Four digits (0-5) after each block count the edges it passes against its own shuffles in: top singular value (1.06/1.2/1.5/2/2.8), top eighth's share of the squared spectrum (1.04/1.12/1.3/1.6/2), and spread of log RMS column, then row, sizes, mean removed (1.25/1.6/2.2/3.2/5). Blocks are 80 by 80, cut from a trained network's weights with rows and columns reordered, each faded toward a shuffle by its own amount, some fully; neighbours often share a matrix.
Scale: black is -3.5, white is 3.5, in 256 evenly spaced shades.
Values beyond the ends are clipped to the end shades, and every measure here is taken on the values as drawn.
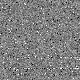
3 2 0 1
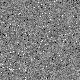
0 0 0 0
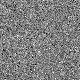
0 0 0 0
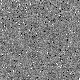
1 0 0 0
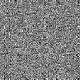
3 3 2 2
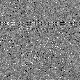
3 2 0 2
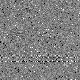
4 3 0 2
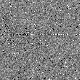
3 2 0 1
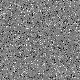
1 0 0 0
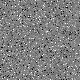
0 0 0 0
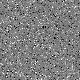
0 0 0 0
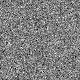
0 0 0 0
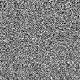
3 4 1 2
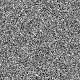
2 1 0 0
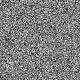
1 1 0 0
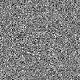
3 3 1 2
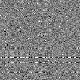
4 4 0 2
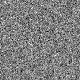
2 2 0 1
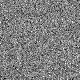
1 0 0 0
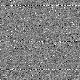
4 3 0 2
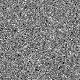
2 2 0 0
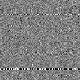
5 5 1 3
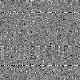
4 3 0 2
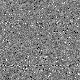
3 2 0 1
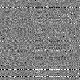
5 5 1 3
